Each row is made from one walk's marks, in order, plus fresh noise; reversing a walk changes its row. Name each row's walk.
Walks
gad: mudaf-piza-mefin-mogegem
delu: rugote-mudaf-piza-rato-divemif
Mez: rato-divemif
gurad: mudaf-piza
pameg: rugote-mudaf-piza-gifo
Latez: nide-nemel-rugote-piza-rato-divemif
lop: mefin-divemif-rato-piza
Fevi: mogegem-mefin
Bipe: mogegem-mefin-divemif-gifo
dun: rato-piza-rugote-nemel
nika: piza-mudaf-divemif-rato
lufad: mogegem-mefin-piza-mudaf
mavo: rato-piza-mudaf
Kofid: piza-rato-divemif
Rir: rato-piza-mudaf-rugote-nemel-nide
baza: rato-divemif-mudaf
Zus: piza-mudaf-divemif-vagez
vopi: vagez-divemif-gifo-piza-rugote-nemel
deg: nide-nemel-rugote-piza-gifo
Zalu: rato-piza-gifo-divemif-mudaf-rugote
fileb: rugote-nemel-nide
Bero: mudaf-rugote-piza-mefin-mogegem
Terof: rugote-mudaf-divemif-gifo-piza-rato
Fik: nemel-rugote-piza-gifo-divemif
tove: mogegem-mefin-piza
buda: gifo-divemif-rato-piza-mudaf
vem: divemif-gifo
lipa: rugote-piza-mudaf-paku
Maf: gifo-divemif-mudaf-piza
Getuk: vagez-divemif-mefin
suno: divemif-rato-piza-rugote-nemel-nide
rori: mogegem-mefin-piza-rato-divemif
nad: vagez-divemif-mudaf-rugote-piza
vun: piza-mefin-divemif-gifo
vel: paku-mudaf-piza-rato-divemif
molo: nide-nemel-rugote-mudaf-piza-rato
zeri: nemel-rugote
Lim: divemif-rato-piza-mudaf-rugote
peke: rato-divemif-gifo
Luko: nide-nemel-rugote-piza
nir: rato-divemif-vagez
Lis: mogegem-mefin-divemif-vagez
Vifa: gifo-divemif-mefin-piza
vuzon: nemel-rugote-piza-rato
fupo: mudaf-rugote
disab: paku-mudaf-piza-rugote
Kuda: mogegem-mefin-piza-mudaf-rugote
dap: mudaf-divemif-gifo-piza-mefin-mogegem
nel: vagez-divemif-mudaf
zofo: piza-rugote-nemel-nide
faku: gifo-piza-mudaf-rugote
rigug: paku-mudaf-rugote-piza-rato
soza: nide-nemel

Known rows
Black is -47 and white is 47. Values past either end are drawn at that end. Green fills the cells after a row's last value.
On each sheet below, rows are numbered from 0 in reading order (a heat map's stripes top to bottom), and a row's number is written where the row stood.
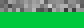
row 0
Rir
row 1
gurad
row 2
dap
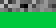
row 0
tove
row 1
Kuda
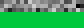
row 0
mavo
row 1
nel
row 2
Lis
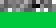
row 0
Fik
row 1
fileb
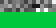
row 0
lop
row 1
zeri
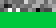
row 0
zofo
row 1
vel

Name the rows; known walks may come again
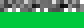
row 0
deg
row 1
zofo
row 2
zeri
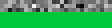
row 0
vel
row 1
peke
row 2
tove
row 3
Zalu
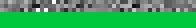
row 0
disab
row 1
Luko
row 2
rori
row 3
Bero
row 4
Lis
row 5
dap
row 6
dun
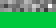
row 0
lipa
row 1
Maf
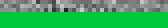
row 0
Terof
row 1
vun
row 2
nel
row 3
Rir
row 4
vopi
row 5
nad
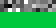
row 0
fileb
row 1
nir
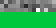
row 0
Kuda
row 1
vuzon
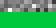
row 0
Fik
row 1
buda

